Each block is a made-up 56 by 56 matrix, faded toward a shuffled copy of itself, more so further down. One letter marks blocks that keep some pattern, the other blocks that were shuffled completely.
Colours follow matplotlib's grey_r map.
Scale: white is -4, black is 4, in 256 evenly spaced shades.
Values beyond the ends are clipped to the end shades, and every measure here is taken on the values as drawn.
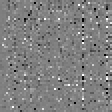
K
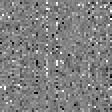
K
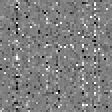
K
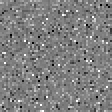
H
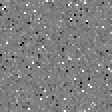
H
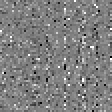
K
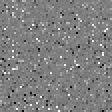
H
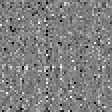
K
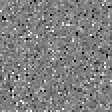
H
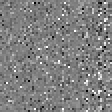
K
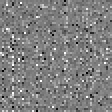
K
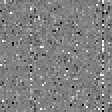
K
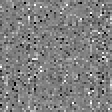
K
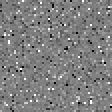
H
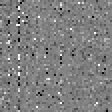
K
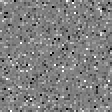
H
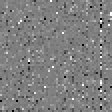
K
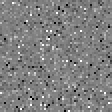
H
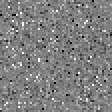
H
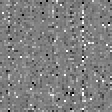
K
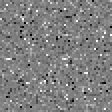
H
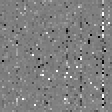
K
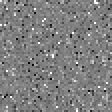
H
